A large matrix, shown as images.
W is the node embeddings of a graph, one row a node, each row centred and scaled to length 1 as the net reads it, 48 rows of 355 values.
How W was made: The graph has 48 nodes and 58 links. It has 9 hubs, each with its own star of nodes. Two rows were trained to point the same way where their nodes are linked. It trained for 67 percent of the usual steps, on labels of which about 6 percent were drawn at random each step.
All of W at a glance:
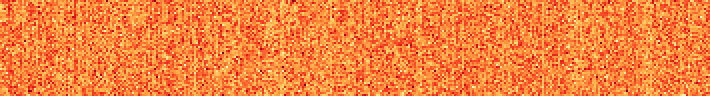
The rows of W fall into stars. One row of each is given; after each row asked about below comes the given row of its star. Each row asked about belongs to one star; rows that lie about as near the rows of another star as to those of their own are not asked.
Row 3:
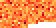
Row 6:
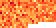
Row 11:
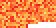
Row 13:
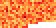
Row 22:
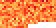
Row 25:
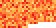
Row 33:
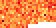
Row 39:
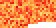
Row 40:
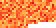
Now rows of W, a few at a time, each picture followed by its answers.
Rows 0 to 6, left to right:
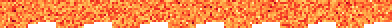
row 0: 11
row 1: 25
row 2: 40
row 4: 33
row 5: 3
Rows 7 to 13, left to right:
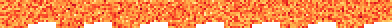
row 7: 22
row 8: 3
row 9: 3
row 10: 3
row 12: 33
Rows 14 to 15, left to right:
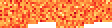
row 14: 13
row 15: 39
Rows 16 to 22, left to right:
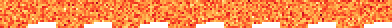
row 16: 6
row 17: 13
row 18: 6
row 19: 39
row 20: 40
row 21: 6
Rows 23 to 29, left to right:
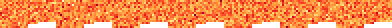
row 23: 13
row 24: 11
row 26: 25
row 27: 13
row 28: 6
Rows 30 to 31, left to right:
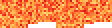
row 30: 33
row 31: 11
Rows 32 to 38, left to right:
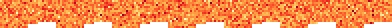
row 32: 40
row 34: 22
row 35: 11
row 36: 3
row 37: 39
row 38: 6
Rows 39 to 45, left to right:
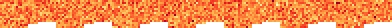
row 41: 33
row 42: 13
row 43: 3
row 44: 40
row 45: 40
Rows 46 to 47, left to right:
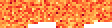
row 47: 6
